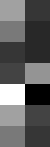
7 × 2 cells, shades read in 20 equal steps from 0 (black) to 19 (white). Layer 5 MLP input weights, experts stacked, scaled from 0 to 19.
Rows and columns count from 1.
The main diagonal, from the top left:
12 3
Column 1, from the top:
12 9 4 5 19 12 9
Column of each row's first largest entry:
1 1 1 2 1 1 1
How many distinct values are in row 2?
2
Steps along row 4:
up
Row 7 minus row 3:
5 1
